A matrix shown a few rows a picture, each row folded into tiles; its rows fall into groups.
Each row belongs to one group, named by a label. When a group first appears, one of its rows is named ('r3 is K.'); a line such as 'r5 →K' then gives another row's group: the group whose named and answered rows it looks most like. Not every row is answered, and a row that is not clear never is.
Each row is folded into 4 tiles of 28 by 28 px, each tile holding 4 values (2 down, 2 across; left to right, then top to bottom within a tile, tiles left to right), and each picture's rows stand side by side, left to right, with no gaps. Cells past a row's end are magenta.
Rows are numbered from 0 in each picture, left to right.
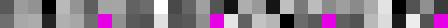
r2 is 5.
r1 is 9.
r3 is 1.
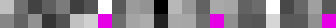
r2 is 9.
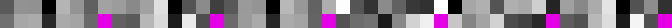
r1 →1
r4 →5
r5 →1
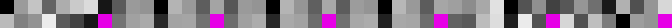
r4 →1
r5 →5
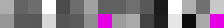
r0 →9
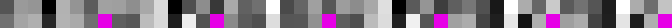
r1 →1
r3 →1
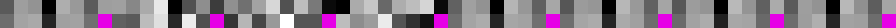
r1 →1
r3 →5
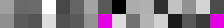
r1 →5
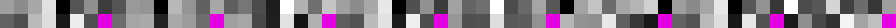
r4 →9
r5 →5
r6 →1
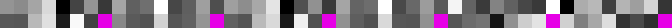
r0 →1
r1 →9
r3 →9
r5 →5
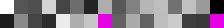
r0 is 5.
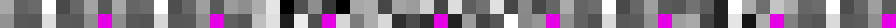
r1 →9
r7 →9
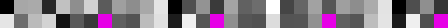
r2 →9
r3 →1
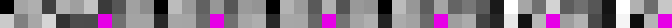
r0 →5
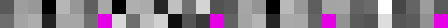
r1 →5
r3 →9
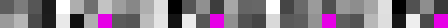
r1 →1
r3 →1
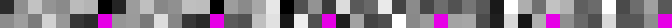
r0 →5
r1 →5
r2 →1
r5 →9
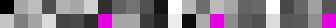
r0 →5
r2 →9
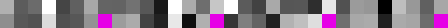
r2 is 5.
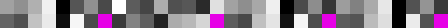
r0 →1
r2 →1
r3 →1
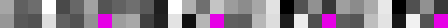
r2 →1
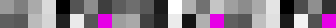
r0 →1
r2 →1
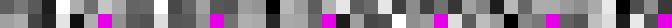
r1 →9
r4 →5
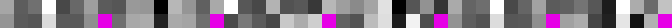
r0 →9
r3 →1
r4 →9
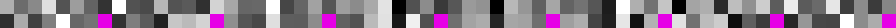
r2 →9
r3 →1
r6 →5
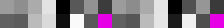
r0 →1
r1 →1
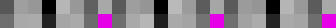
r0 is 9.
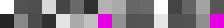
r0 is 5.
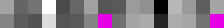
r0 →9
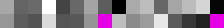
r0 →9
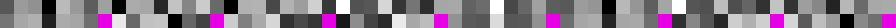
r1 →5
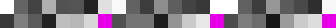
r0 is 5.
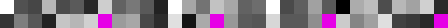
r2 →9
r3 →5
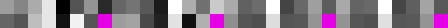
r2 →9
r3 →9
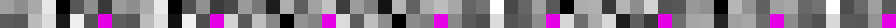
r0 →1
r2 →5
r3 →5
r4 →9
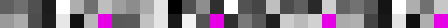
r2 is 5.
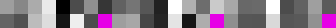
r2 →9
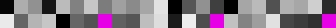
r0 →5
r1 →1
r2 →5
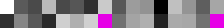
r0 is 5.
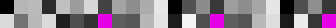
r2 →1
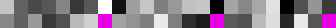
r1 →5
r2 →1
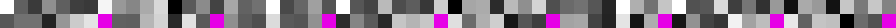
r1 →1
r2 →9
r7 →5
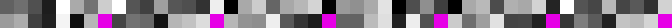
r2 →5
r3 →1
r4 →5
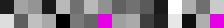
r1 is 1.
